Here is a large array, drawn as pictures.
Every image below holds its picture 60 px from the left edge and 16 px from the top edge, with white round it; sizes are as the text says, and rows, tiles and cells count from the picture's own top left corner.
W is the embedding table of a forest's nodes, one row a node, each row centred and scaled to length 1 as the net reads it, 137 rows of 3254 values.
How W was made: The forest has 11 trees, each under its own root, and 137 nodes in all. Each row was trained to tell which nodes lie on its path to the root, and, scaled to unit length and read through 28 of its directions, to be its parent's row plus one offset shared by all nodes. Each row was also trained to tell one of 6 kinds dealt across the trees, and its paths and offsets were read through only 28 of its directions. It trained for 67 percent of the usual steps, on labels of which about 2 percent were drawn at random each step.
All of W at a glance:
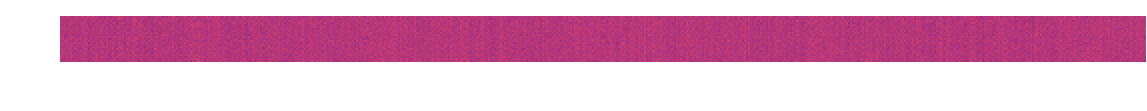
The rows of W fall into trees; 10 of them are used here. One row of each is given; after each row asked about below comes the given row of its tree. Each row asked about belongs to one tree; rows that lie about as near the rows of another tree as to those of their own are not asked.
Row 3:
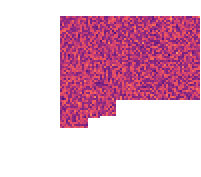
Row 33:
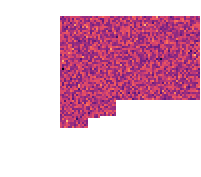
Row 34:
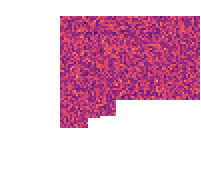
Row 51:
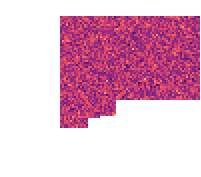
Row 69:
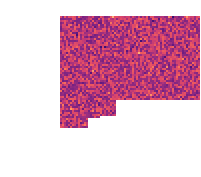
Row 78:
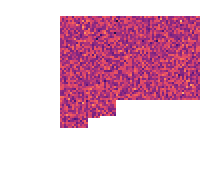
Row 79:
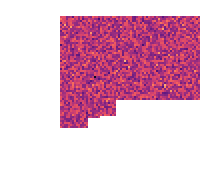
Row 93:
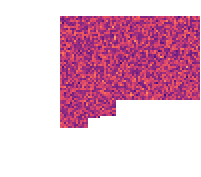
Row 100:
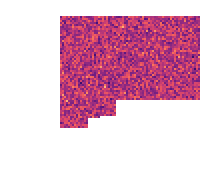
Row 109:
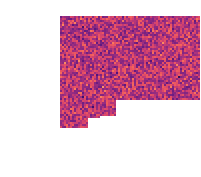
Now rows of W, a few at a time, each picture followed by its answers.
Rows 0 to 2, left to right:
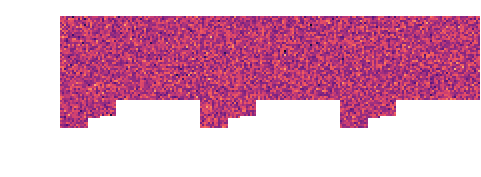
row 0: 79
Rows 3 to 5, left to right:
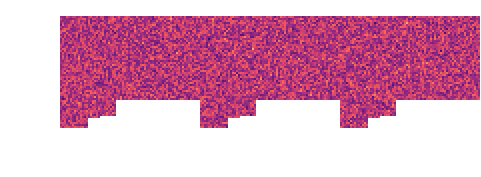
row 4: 34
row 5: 100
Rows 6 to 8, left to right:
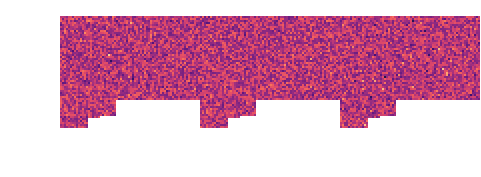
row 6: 78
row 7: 51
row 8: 93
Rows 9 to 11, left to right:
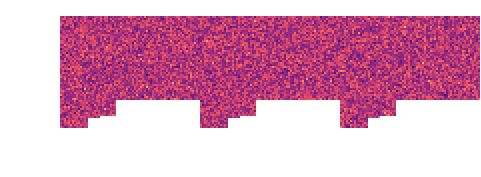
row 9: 79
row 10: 69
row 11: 100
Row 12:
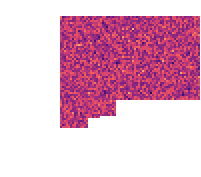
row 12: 78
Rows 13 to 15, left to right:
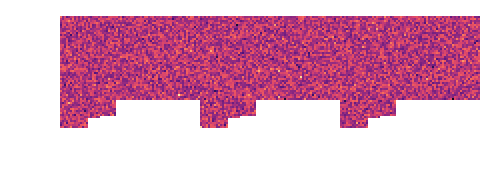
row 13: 109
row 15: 109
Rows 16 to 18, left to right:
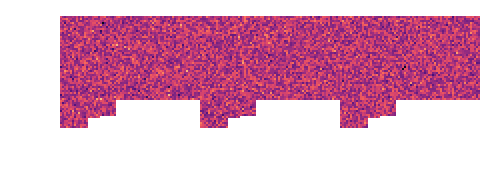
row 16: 109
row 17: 93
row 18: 78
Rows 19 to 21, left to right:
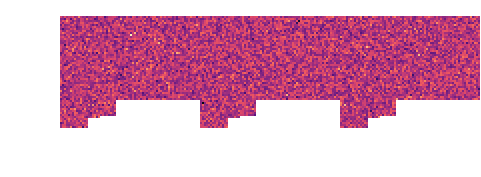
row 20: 93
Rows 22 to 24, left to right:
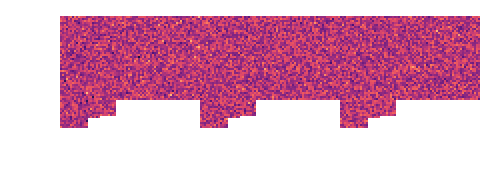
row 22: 69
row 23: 78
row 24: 78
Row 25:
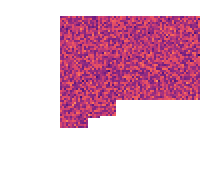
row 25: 69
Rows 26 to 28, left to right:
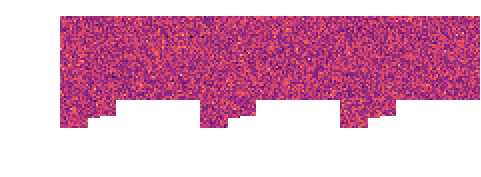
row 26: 79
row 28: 109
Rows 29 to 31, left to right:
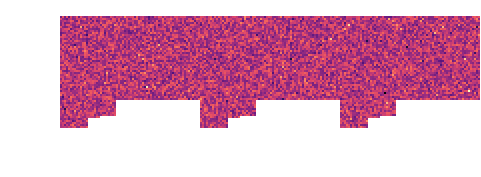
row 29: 51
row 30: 78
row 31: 78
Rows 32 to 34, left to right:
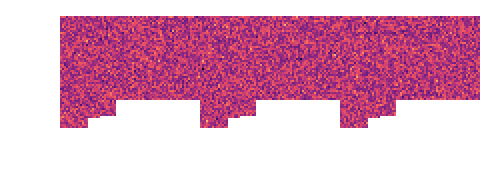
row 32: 100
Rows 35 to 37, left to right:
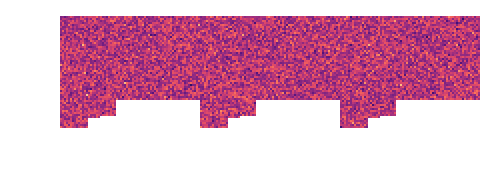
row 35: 109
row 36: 33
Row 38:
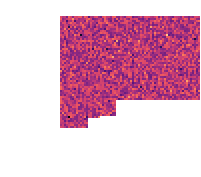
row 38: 78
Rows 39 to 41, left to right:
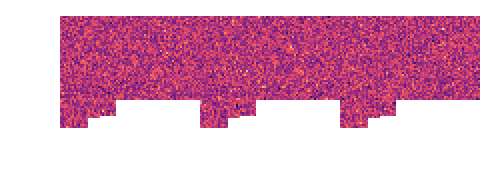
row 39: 109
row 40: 109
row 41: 79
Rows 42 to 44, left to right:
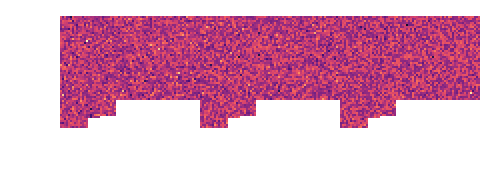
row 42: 79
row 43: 34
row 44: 109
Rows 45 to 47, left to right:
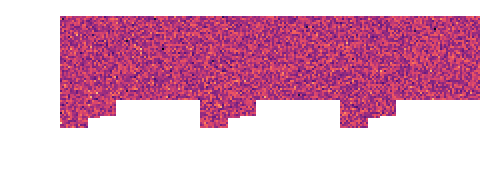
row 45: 78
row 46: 33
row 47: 69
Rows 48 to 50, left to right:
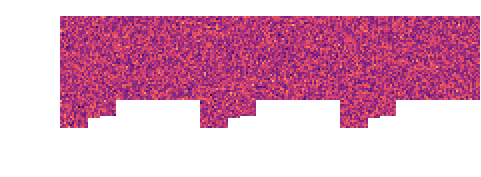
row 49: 93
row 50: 33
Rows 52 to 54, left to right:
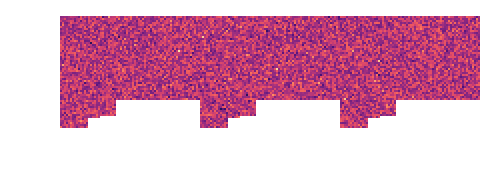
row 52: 109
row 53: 51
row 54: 100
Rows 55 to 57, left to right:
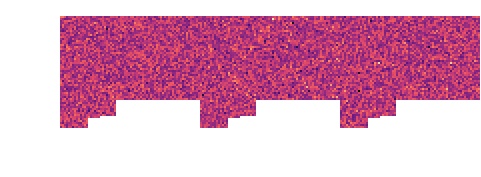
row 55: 51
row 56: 33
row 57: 3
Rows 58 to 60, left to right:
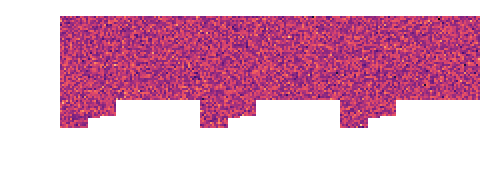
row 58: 69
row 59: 78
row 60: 69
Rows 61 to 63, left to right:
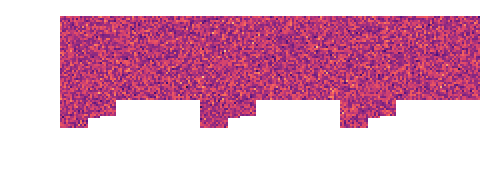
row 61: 33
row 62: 3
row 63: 100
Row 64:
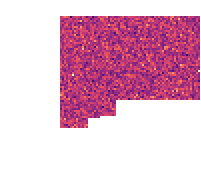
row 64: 93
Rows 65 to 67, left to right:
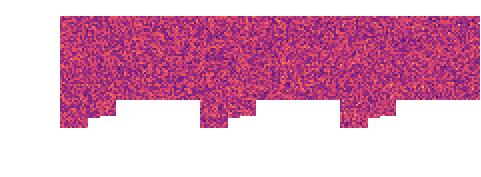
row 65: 93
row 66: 51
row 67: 51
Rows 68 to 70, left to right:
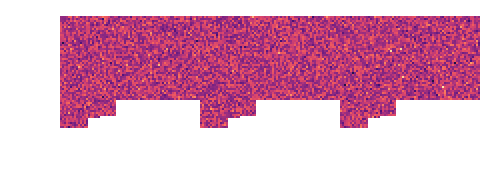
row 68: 33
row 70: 109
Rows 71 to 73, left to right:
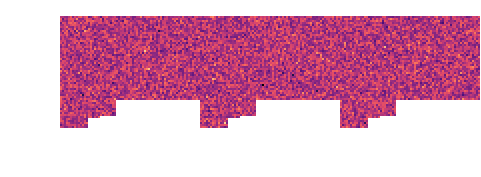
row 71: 78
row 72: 69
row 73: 78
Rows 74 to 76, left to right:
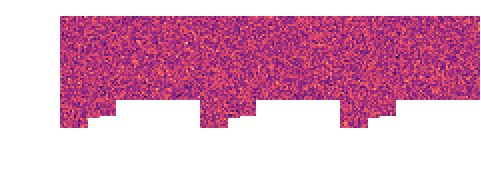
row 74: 109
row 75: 79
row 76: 33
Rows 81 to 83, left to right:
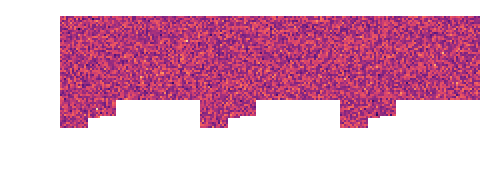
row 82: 33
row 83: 100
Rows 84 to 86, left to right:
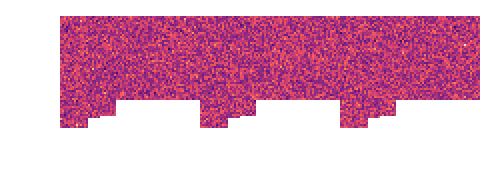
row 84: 79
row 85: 69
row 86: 33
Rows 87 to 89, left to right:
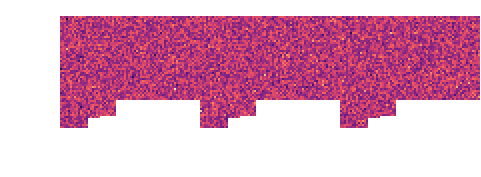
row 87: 69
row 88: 69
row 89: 109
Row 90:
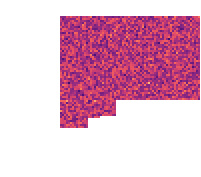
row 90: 78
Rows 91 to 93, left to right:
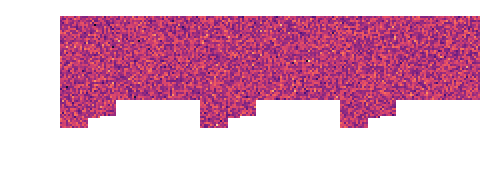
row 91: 33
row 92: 79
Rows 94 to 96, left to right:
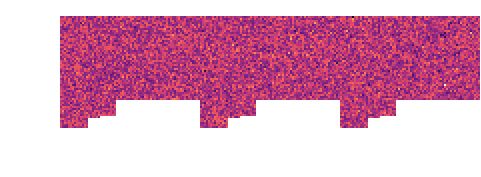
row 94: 79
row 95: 79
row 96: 79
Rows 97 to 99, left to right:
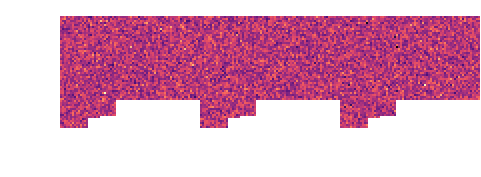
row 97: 109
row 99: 100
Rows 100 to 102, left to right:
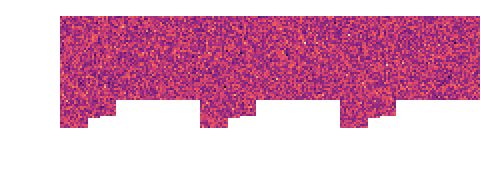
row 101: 100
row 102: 51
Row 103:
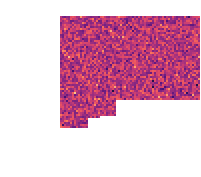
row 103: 69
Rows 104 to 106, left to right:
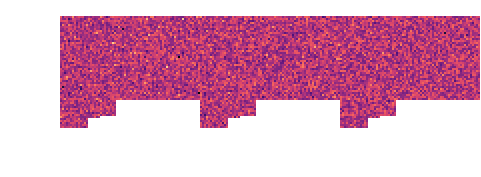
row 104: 69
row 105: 79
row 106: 69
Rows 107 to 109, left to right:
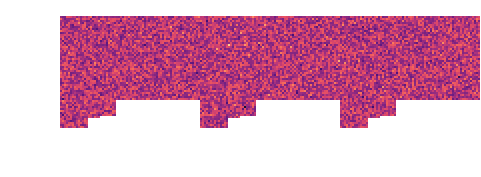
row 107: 78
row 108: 69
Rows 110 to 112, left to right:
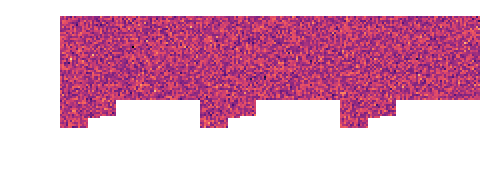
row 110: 79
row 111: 33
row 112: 93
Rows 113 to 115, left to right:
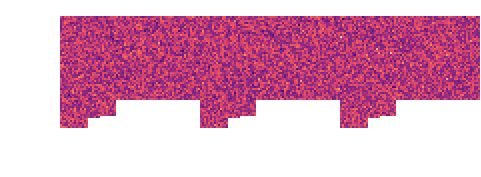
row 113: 93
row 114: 34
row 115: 51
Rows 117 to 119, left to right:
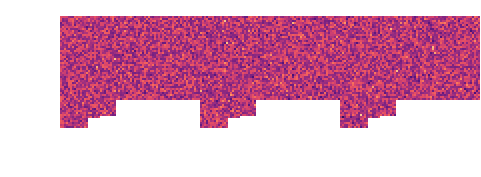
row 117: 93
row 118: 109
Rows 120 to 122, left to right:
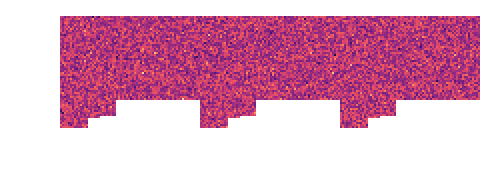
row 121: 51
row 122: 51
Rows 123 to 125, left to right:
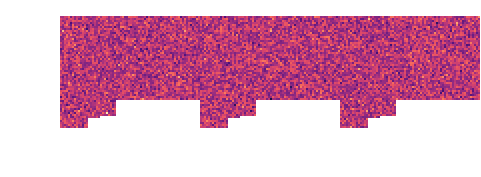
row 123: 93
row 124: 33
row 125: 69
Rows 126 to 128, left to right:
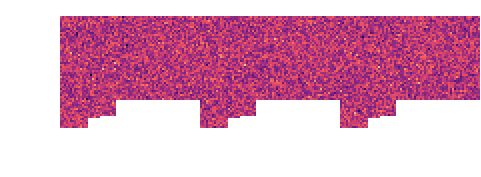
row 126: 109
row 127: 79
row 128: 33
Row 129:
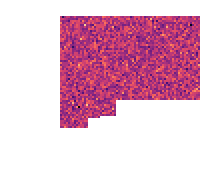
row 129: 3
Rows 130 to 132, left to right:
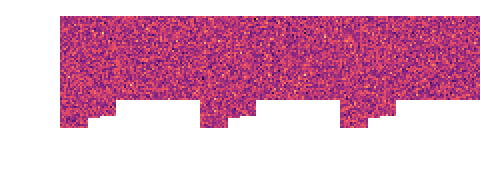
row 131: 93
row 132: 33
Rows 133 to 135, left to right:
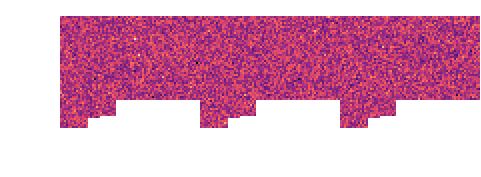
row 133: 79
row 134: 78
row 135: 33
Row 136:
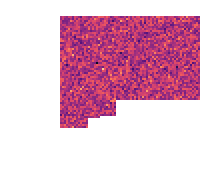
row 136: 100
